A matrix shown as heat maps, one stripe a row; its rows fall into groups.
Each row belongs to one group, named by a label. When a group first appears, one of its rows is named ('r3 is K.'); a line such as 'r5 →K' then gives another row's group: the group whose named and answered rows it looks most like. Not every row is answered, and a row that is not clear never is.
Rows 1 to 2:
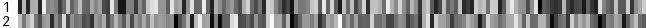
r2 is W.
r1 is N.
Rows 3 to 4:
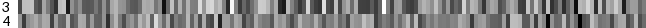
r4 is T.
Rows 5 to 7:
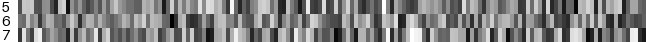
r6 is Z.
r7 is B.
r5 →W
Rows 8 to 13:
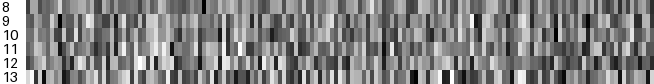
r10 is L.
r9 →T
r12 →Z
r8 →B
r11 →W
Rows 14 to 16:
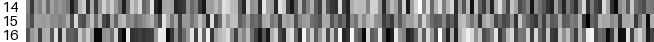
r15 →T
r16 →B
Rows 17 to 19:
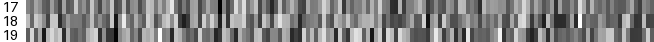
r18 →T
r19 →N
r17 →L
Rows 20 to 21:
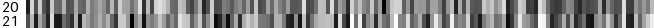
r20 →N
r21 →N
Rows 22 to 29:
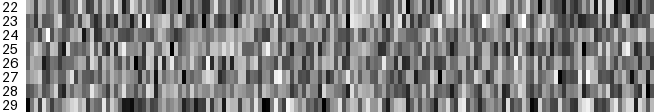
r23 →N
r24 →B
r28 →T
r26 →L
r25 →T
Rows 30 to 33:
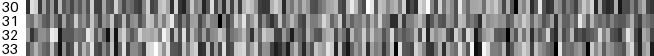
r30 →B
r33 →L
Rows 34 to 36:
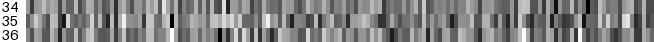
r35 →T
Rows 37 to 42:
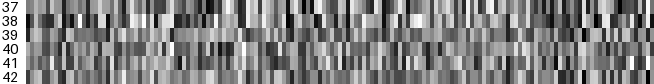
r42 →W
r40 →L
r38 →Z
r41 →L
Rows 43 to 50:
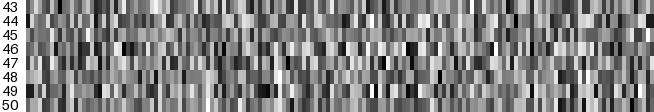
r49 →B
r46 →B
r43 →W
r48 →W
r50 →W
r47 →N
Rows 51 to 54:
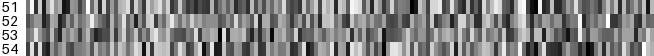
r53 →W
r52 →T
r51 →N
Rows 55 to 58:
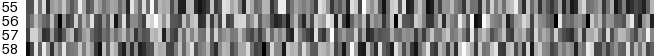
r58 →B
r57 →W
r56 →L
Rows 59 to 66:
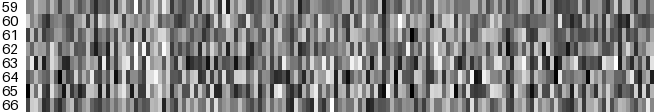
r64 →L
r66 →W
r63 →N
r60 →Z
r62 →W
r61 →N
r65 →N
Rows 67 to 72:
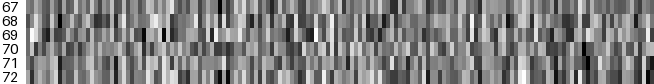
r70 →N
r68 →W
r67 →L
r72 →T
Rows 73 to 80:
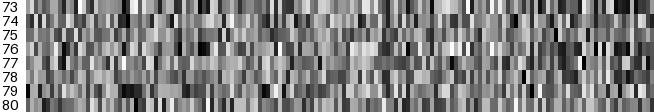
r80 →L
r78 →Z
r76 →Z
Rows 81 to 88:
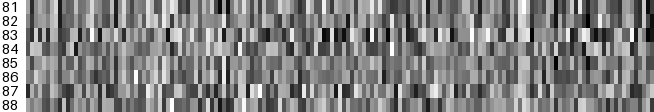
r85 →T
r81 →T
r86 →W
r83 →B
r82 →T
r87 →N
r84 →W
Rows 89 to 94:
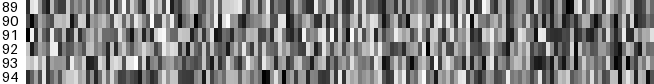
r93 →Z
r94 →B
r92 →T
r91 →N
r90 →Z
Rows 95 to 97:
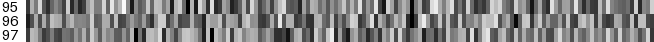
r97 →L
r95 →N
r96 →B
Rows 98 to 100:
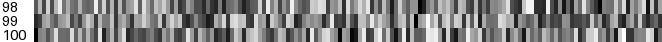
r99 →Z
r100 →B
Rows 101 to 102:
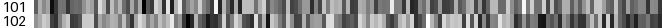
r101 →L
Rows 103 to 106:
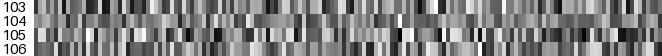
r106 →B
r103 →B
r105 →Z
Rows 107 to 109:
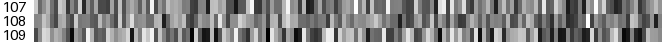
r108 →T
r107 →W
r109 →Z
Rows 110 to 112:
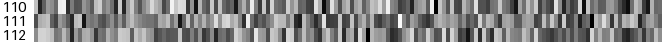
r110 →T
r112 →Z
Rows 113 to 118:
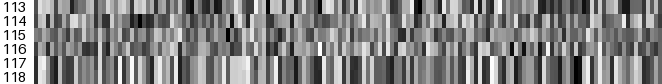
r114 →B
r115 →L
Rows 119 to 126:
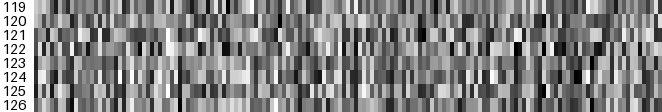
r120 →N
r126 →T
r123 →W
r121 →B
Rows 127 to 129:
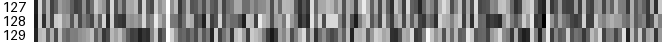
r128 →N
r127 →N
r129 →B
